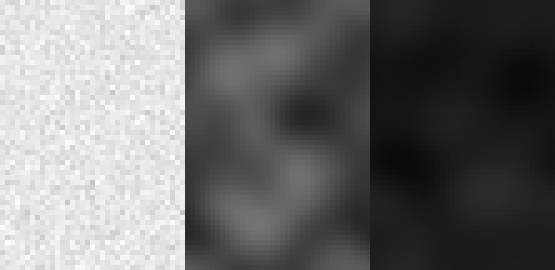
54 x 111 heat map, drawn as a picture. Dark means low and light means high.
It is made of 1 by 3 panels. Panel 1,1: very high, fine-grained, faint in contrast. Panel 1,2: low, smooth. Panel 1,3: very low, smooth, faint in contrast.
